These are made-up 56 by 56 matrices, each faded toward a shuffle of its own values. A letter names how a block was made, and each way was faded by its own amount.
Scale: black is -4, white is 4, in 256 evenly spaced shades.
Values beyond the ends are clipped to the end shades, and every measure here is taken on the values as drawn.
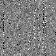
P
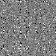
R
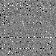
R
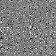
R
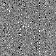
P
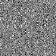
P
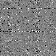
R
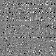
R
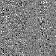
P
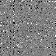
R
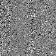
P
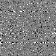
R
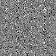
P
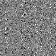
P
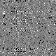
R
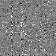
R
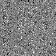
P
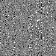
P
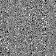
P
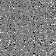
R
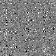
R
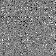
R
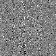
P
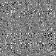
R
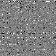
R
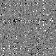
R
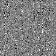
P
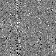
P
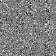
P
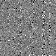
P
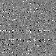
R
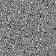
P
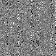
P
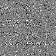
R
